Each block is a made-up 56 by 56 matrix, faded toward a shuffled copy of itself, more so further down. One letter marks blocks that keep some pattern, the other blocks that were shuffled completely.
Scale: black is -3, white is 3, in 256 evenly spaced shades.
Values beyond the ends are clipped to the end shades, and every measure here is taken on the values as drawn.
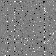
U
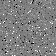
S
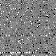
U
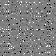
U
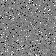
S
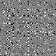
U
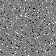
S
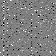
U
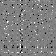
U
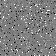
S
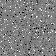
S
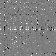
U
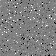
S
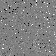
S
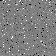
S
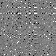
U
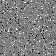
S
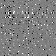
U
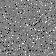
S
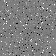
S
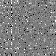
U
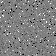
S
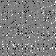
U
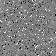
S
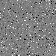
S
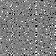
U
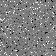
S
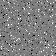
S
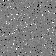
S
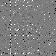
U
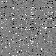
U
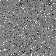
S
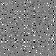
U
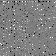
U
